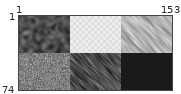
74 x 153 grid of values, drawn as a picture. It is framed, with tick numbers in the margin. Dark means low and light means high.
It is made of 2 by 3 panels. Panel 1,1: low, blotchy. Panel 1,2: very high, checkered, faint in contrast. Panel 1,3: high, slanting down to the right. Panel 2,1: middling, fine-grained. Panel 2,2: low, slanting down to the right. Panel 2,3: very low, flat.
